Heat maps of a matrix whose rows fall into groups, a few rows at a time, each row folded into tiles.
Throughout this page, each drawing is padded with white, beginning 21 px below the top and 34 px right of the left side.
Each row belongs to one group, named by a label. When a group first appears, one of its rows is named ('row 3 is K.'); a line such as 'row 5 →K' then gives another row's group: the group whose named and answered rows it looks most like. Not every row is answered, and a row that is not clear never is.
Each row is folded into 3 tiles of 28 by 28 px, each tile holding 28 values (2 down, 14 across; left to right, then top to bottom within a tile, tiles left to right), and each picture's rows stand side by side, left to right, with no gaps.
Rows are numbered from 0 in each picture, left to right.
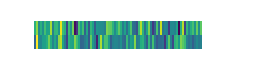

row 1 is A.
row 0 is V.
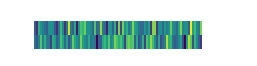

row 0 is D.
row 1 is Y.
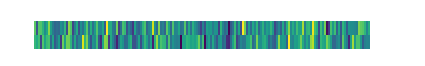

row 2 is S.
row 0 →Y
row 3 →V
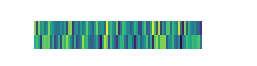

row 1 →D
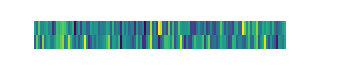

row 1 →S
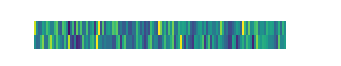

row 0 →A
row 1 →S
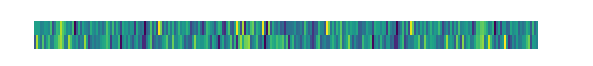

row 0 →V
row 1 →S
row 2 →D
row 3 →S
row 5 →V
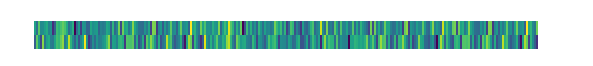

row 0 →V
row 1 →Y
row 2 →V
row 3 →D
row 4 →Y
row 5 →Y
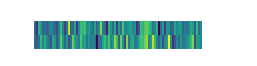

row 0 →D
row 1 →V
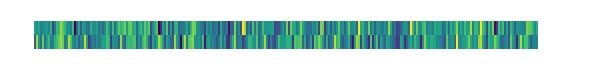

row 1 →V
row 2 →S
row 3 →Y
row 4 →S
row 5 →V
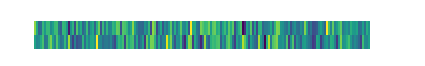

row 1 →Y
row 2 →V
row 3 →S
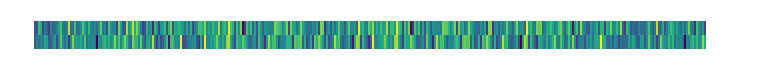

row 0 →D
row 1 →A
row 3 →Y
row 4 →V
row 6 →A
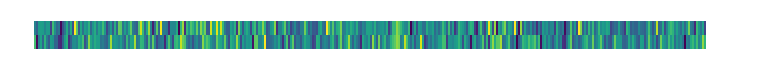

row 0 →S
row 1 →A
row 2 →A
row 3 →S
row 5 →D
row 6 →S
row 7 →D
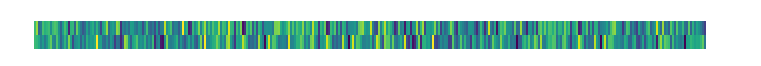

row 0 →A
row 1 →A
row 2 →V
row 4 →A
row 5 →D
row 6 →V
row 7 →D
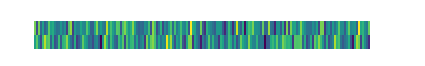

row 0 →Y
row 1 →Y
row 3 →Y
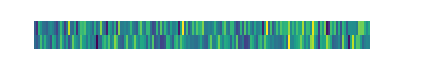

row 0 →D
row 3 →V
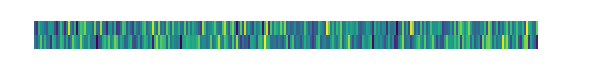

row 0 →D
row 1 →D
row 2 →A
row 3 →S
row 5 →Y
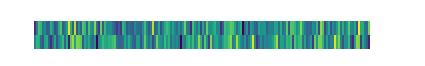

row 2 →V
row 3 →Y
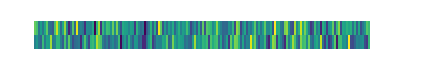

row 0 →A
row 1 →S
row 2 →Y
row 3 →A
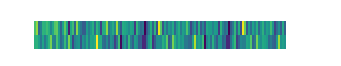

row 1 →S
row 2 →S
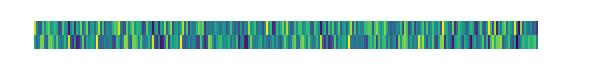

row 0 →A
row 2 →A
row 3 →A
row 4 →Y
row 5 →D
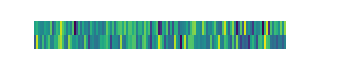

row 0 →V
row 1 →V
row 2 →A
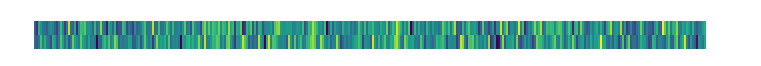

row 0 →D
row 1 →D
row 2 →V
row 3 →V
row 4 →V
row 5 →A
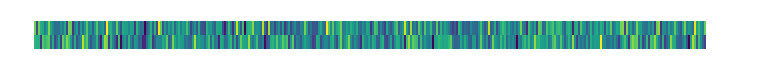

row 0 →Y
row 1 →S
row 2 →D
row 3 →S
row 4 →D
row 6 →A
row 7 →Y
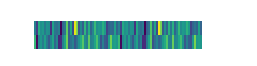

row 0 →S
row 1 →S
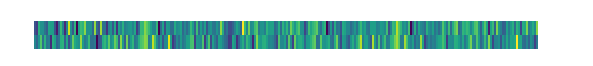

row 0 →D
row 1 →V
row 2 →S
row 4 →V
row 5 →A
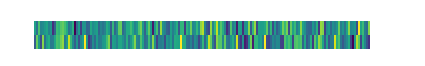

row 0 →V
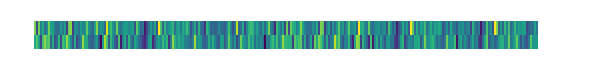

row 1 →S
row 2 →D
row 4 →S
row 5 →S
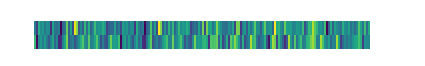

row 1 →S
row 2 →Y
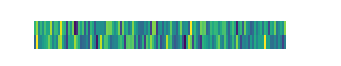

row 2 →A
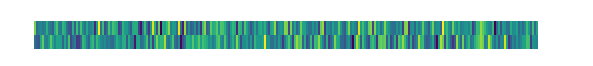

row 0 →A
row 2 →A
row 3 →Y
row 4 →Y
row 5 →V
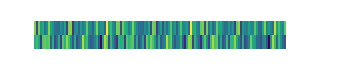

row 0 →Y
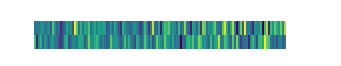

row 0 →S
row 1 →D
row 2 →A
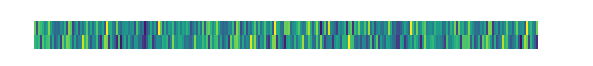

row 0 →Y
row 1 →S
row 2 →Y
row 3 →A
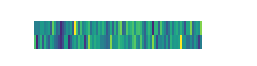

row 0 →S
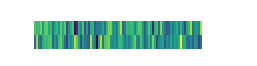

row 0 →V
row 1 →A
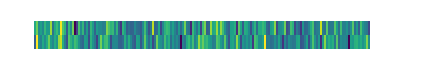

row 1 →D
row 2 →A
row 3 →D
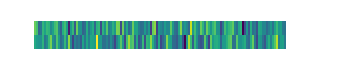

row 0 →A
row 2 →V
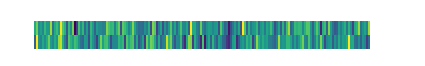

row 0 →V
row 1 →Y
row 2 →S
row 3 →A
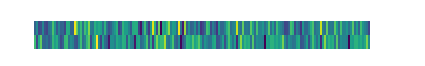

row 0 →S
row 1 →D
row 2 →D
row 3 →D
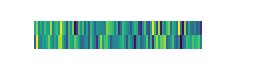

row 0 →V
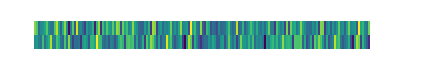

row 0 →A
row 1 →Y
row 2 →D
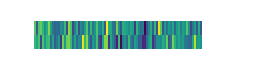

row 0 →Y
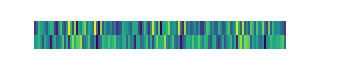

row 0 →D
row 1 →D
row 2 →D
